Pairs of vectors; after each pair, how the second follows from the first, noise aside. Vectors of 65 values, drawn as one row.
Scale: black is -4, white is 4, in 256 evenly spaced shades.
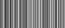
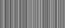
shrunk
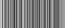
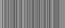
shrunk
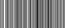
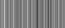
shrunk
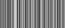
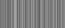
shrunk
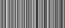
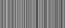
shrunk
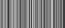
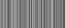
shrunk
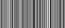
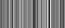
sign-scrambled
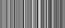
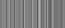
shrunk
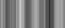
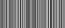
sign-scrambled
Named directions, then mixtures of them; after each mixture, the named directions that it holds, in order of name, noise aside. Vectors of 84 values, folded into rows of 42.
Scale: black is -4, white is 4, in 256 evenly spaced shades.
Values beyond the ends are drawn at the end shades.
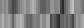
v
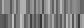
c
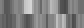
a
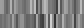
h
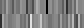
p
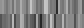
c, h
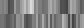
a, c, v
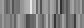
a, h, v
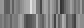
a, h, v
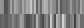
a, h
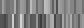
c, h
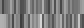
c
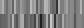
c, h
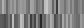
c, h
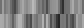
v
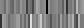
p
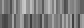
a, c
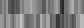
v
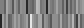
p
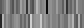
p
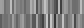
h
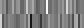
p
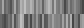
a, c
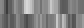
a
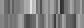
a, h, v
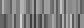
c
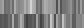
a, c, h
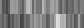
a, c, v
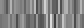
h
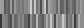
a, h, p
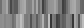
c, h, v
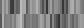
c, p, v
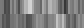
a
